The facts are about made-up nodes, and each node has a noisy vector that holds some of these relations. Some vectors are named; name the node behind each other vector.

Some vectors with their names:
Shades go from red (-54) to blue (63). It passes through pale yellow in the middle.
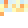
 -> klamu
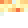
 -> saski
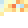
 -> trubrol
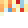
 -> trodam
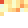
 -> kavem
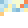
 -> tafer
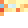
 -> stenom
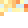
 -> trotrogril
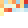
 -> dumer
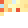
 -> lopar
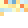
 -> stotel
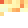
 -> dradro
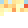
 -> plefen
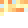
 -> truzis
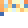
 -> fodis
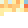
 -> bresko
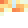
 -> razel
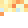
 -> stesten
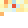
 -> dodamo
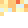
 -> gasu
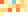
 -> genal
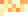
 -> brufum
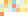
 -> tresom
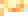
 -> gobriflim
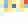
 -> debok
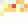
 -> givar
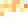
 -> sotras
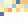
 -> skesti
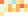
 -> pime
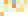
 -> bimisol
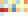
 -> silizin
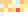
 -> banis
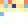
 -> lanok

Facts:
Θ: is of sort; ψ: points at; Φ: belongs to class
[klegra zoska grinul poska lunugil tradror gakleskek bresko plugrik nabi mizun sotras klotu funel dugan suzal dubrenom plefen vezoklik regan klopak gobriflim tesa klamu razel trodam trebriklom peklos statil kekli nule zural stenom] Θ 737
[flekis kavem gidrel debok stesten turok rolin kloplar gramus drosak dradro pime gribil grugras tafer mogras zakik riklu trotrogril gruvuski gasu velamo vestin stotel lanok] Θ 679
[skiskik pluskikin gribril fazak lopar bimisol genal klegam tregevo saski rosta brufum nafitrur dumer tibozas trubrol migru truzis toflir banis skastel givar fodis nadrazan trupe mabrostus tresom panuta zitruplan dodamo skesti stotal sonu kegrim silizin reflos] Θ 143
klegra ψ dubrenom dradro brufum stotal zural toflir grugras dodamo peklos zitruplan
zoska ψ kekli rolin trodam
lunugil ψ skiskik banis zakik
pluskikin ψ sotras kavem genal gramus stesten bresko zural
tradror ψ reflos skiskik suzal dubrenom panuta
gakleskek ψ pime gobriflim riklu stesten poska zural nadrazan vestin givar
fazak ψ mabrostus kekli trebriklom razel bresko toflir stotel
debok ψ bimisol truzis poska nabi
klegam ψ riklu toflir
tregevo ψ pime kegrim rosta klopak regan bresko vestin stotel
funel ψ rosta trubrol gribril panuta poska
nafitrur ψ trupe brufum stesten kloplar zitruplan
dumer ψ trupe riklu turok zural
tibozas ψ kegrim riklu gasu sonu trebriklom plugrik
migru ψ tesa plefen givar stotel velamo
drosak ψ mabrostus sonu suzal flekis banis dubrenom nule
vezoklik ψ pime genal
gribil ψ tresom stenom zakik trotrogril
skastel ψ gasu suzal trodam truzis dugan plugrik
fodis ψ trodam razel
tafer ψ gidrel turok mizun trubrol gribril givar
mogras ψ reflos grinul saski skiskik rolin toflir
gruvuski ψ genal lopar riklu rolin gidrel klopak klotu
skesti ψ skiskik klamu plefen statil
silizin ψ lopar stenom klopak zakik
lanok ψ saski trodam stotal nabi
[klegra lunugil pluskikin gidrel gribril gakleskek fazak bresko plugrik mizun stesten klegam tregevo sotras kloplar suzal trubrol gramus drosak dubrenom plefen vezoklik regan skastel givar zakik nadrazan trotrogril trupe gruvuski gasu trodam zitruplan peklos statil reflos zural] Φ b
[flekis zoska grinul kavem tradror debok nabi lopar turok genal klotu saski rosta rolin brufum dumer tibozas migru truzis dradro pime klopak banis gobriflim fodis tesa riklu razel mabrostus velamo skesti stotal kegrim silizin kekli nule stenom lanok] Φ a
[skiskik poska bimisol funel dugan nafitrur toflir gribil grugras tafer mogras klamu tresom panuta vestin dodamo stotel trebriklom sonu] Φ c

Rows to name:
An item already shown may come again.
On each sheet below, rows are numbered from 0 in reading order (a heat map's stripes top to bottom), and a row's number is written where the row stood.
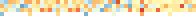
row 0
skastel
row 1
nabi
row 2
nabi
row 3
skastel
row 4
skiskik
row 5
stenom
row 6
nadrazan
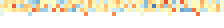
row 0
reflos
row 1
tregevo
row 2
pluskikin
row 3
dugan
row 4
grugras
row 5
debok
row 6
gruvuski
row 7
dugan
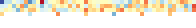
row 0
funel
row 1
lunugil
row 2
grugras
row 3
klopak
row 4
migru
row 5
trebriklom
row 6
zakik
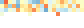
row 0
skiskik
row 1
vezoklik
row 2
grugras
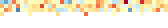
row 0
gakleskek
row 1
nadrazan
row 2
stotel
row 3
zural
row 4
klegra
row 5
rolin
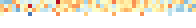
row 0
vezoklik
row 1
fazak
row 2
riklu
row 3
panuta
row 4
turok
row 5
dugan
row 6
mogras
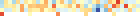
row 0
poska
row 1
bresko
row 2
vestin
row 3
gribil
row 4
toflir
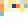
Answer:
zoska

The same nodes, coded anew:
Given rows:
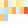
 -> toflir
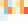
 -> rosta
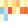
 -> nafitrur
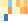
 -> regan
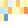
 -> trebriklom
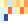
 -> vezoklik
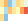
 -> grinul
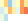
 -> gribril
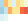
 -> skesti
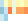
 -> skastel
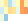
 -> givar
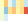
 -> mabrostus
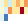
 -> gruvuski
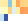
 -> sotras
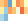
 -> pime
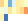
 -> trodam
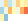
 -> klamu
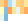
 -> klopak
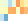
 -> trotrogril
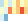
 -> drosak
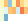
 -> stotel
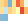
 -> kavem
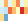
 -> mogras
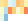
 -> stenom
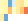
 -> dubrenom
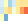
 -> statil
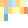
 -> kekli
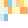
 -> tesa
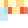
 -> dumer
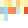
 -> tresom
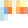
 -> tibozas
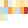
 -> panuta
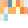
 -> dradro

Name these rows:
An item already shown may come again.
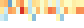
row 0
turok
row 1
fazak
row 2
klegam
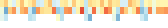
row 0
lopar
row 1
truzis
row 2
tresom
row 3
tregevo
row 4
stenom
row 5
skastel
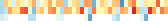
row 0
skesti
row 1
genal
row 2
brufum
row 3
nabi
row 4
turok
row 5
gribil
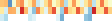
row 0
turok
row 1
rosta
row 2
lanok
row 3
debok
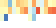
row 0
bresko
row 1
tradror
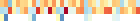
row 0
poska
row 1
tafer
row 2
funel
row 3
skesti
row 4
brufum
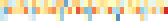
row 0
truzis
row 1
fodis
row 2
rolin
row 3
bimisol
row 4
dugan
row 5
skiskik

